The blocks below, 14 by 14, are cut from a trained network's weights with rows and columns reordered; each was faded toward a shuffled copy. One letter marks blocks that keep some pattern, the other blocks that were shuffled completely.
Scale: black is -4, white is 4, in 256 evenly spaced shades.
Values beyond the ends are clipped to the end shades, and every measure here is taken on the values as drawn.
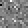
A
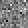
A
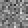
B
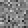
B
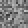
A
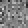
B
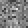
B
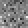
A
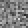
A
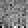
B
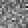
A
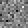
A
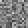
B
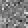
A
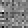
B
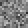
A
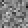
A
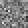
A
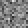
A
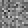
B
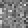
B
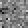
A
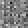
B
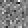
A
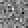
A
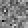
A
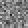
A
